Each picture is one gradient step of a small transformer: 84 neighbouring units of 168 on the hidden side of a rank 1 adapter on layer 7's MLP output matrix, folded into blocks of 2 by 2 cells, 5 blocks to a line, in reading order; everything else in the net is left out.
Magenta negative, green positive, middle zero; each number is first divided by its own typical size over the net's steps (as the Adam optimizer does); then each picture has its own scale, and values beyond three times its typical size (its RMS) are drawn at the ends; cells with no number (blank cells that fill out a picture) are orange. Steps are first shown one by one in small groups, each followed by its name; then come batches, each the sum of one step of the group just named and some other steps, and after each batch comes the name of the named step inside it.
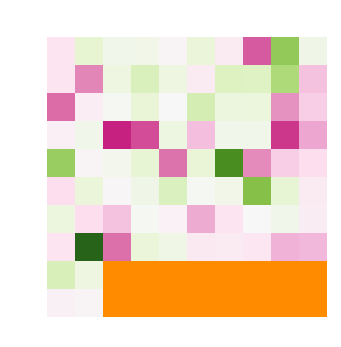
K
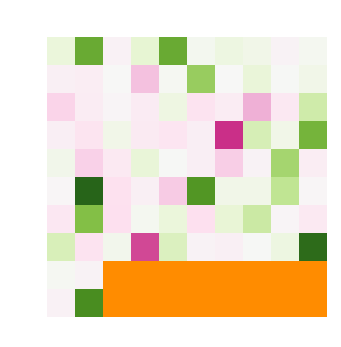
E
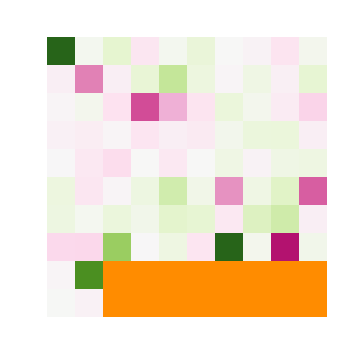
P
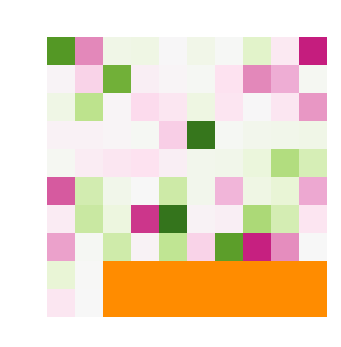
P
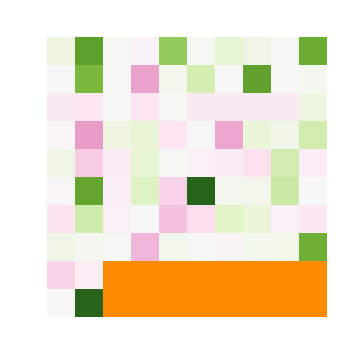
E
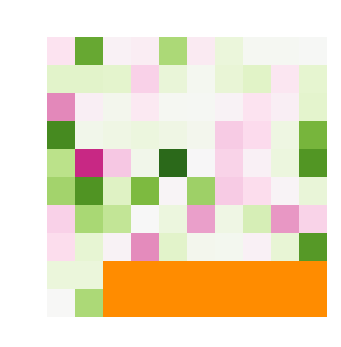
E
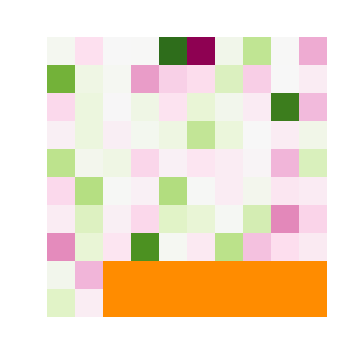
K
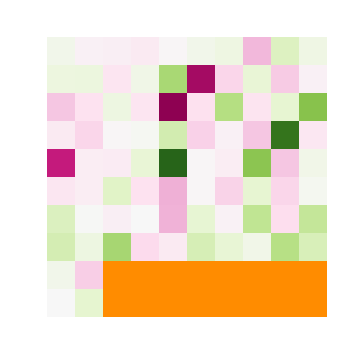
K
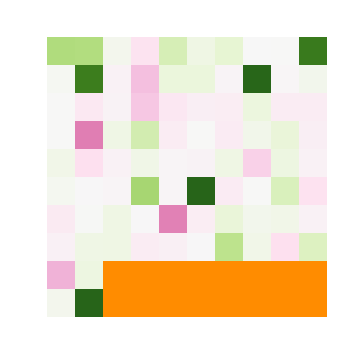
P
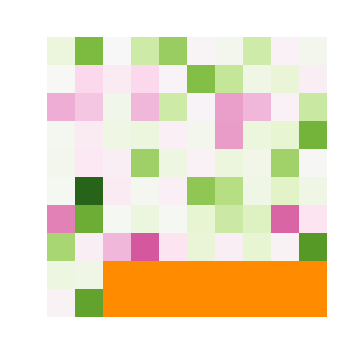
E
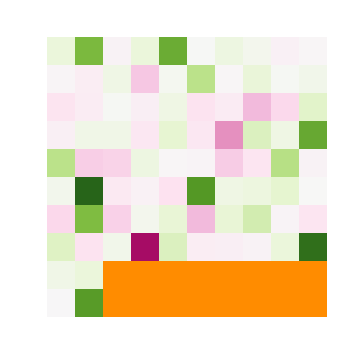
E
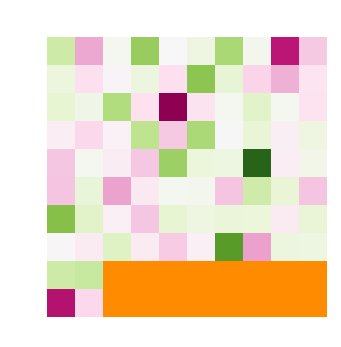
P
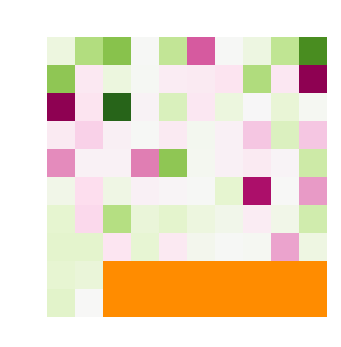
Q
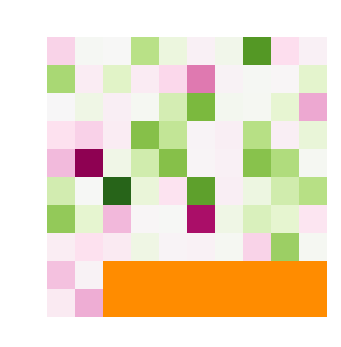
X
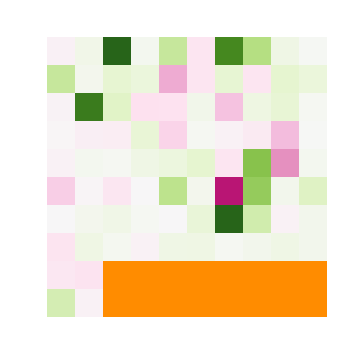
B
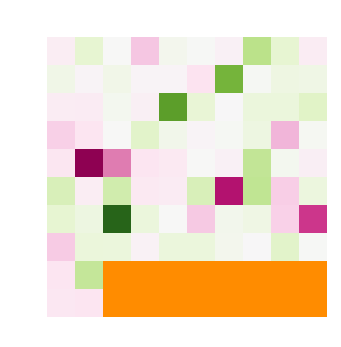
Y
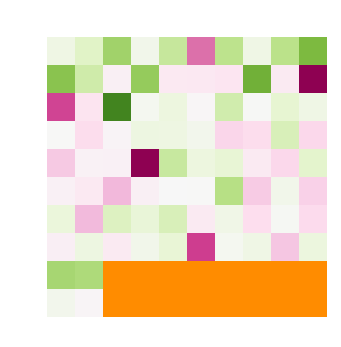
Q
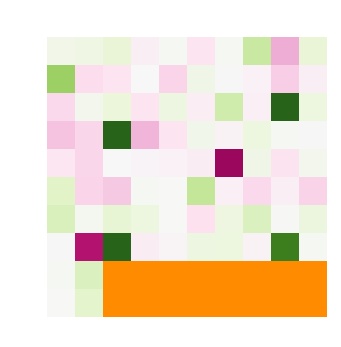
Q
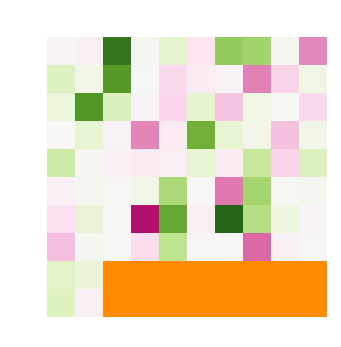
B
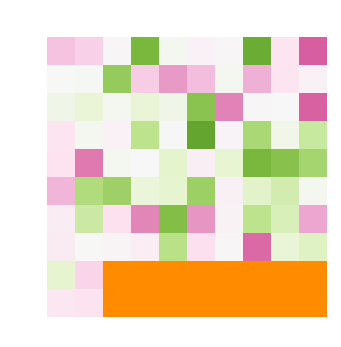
X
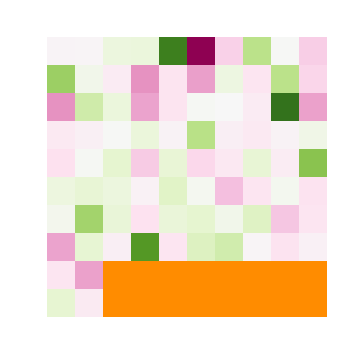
Q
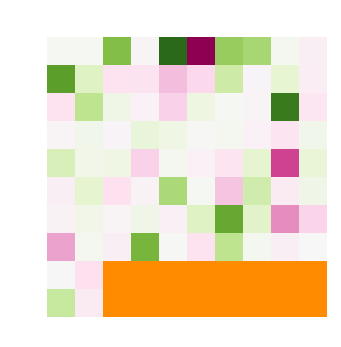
B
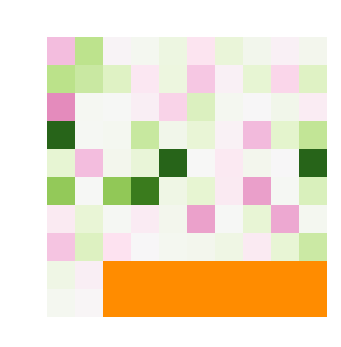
X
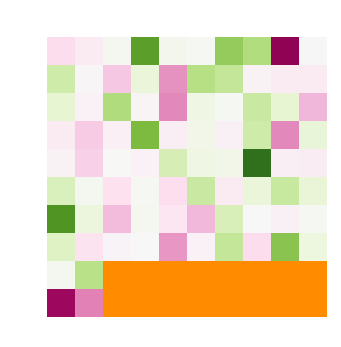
X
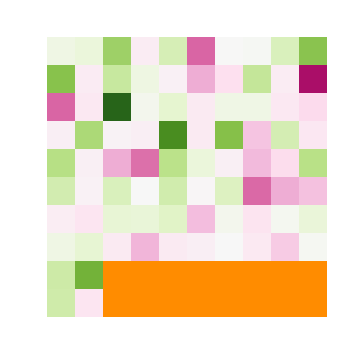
Q
